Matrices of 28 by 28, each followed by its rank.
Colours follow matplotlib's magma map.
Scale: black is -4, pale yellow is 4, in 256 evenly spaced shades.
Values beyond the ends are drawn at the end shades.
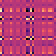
one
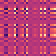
one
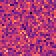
full rank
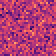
full rank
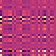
one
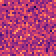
full rank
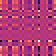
one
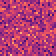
full rank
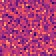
full rank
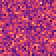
full rank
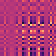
one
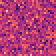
full rank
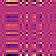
one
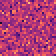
full rank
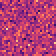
full rank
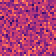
full rank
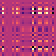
one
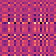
one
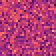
full rank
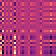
one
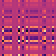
one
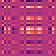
one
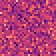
full rank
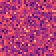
full rank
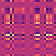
one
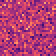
full rank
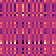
one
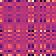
one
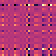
one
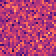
full rank
